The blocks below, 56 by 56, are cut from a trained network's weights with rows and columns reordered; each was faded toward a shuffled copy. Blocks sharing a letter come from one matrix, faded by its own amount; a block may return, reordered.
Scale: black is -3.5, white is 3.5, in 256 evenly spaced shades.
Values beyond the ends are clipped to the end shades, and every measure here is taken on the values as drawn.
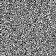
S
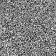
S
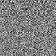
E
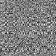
E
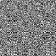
E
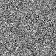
S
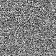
S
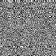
E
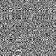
E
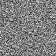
S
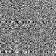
E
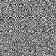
E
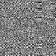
E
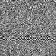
E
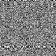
E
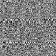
E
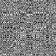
E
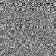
E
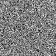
S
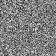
S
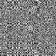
E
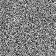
S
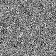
S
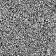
S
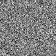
S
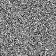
S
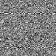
E
